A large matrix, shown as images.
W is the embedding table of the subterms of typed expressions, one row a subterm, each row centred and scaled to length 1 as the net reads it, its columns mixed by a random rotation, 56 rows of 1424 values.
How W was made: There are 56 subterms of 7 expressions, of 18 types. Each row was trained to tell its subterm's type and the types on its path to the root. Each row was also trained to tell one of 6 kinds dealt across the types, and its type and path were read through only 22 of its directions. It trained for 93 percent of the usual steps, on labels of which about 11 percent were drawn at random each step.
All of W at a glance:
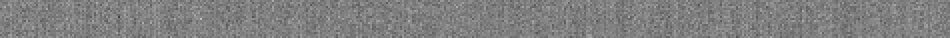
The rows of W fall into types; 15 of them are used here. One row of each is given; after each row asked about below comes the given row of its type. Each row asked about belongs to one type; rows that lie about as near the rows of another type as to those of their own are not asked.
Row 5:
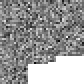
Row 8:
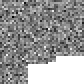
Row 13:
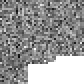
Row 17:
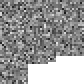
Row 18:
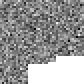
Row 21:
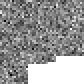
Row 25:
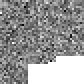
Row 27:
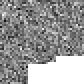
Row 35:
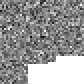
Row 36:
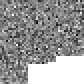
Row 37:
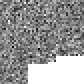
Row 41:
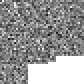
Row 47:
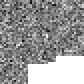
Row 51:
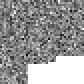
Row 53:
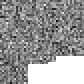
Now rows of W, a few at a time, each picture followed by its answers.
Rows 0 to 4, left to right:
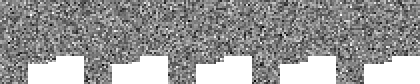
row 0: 25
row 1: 13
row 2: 47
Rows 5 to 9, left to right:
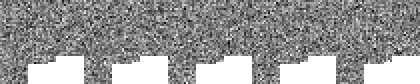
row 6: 25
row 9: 37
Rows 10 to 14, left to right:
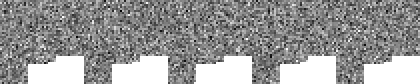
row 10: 5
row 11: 37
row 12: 35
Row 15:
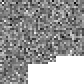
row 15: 47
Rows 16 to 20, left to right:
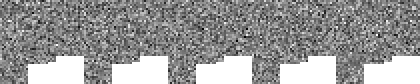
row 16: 18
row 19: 18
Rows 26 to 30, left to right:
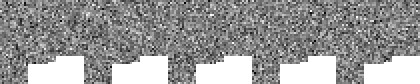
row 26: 5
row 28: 47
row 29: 18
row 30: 27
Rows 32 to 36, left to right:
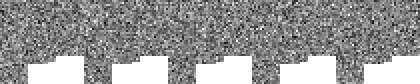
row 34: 53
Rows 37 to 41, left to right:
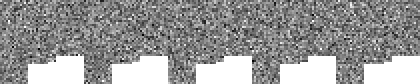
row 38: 13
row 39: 36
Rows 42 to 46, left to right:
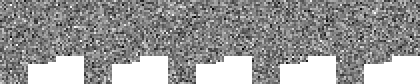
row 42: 36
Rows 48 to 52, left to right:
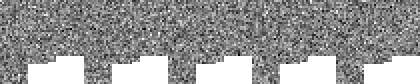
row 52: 21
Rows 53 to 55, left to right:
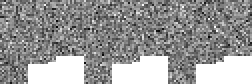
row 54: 25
